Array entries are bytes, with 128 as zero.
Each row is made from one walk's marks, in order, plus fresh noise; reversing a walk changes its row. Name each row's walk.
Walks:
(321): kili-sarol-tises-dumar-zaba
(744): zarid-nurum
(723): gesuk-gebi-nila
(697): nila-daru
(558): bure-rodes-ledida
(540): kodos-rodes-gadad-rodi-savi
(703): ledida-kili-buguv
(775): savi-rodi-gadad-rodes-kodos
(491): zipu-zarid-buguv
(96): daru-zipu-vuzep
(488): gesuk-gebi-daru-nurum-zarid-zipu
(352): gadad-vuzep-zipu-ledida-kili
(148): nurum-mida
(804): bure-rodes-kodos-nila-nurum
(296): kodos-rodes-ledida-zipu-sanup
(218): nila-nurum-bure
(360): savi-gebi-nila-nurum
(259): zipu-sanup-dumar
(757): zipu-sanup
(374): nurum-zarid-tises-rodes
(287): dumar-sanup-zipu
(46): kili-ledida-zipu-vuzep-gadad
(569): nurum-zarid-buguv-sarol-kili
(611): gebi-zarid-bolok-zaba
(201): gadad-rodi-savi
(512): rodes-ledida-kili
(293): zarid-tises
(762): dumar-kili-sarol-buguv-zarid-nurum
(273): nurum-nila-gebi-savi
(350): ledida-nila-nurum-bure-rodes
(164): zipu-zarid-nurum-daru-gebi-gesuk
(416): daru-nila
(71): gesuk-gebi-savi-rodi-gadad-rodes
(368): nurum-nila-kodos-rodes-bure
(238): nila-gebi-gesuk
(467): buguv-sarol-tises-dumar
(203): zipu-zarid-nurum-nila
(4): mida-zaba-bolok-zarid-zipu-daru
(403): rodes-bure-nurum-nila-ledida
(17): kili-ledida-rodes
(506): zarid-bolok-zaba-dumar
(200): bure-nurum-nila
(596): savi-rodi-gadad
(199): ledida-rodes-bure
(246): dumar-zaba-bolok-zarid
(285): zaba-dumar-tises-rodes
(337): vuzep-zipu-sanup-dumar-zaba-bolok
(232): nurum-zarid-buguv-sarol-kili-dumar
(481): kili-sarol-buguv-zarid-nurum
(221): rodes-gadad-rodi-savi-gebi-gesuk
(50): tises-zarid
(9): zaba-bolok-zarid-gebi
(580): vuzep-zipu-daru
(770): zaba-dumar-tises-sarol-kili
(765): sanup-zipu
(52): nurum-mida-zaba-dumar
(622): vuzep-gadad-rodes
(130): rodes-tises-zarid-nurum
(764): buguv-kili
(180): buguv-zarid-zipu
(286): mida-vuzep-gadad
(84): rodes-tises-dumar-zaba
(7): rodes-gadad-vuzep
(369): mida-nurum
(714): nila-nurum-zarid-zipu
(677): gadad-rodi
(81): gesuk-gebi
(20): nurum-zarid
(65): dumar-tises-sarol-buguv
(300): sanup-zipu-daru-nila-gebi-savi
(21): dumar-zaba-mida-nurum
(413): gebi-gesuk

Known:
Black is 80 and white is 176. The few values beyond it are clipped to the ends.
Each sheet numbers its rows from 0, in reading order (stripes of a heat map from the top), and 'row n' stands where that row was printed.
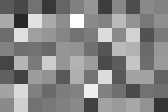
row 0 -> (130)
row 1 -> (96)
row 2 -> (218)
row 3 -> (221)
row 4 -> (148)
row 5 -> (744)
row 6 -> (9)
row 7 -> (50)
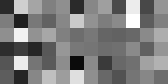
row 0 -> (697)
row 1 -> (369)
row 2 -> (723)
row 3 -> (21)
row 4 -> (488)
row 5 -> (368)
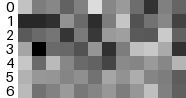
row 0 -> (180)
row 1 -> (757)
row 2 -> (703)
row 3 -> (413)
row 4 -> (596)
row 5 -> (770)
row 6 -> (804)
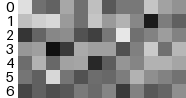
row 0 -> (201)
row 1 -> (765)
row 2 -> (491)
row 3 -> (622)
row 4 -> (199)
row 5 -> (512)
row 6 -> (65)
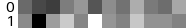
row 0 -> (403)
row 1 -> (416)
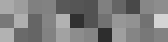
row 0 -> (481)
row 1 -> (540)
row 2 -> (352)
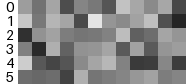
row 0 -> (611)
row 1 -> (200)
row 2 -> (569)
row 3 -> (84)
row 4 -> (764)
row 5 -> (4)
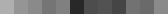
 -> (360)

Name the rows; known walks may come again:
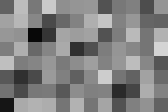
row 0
(52)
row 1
(714)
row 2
(622)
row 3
(540)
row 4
(804)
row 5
(259)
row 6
(293)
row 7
(20)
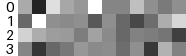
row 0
(96)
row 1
(81)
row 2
(285)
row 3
(350)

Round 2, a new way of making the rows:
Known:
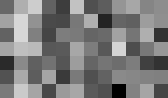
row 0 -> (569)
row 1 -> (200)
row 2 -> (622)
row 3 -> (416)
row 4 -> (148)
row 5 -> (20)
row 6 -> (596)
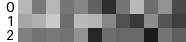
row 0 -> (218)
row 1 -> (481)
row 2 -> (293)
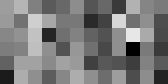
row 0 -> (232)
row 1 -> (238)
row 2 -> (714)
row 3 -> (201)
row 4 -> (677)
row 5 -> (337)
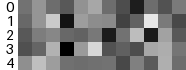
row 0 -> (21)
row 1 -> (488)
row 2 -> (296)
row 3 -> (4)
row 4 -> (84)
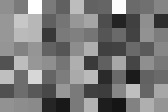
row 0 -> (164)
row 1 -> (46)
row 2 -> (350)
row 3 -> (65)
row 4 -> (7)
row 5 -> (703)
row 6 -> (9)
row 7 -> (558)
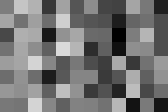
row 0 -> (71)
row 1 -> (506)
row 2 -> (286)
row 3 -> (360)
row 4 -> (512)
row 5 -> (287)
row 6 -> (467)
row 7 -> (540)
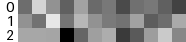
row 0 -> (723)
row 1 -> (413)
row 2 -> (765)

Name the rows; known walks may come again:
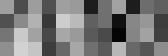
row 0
(199)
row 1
(369)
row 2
(596)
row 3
(203)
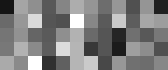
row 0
(337)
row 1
(96)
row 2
(21)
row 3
(360)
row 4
(491)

